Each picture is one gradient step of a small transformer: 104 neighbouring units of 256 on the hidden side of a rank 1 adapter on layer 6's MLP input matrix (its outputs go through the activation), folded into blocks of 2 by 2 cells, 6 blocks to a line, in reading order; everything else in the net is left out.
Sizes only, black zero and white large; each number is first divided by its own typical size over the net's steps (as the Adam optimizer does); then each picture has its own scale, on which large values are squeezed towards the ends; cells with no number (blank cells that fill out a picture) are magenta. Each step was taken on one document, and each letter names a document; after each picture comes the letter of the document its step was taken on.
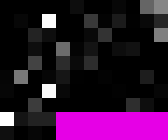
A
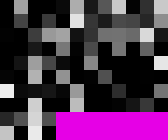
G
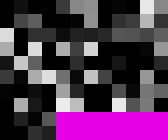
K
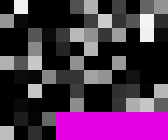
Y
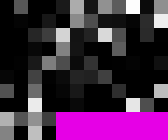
G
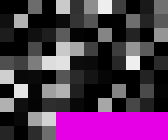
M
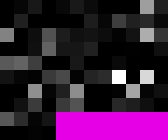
K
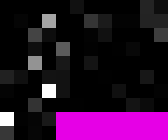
A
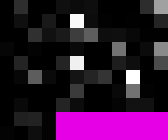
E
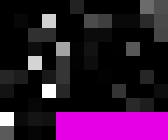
A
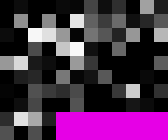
G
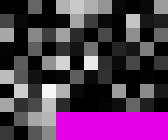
M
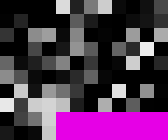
M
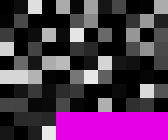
M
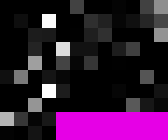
A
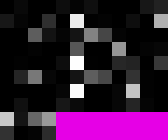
E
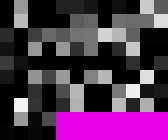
K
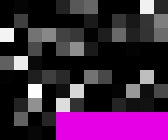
K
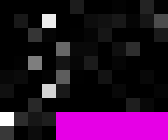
A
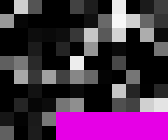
Y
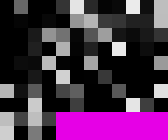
G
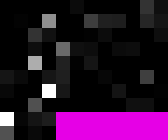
A
